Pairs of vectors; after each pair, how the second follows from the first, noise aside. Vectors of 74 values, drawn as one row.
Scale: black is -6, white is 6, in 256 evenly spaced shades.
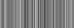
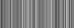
wrapped around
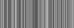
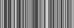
scaled up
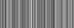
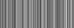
wrapped around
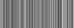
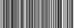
scaled up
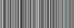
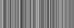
copied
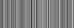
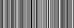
scaled up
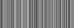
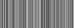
wrapped around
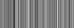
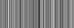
wrapped around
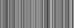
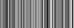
scaled up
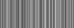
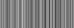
negated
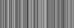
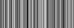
scaled up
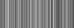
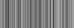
negated
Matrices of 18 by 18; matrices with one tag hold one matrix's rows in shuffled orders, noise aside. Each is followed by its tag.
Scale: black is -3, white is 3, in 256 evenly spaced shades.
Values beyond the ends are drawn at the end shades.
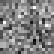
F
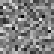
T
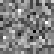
F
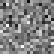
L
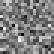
T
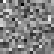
T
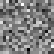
L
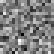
T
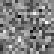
F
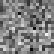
F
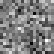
F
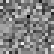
L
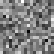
L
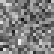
T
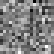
F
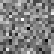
L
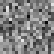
L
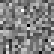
L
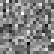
L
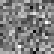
F
